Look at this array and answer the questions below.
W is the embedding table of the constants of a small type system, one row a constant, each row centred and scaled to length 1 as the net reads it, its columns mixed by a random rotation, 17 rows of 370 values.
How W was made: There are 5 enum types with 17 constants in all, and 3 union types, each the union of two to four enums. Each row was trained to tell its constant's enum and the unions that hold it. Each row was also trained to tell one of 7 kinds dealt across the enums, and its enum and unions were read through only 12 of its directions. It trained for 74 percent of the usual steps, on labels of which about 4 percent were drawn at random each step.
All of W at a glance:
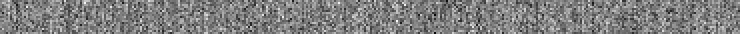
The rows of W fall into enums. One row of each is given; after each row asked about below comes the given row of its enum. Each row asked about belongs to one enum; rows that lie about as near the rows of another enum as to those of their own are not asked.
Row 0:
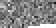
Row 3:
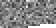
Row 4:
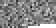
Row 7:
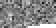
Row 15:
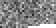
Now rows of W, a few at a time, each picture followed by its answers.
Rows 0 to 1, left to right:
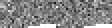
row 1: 15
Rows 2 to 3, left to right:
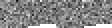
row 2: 0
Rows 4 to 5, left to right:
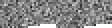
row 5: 3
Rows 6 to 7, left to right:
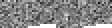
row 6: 4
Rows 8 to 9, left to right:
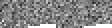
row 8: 3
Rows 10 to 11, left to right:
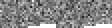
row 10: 4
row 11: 15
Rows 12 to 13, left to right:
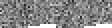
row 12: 3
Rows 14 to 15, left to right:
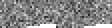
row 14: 4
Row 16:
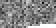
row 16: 7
